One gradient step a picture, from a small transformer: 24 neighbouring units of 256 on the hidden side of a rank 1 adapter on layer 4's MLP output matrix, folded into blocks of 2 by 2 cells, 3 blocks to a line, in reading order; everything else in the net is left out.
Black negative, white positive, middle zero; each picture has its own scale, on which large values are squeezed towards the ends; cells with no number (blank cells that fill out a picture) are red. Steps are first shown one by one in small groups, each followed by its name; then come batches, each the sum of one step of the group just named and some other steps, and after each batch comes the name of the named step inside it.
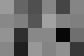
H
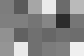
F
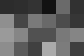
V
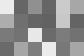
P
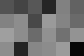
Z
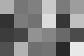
F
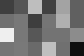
Z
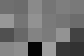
V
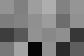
F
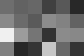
V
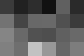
V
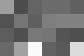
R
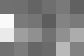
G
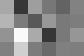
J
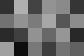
R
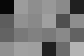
R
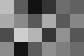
J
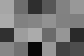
J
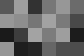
J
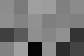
R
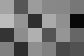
J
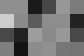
G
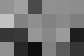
G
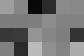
R
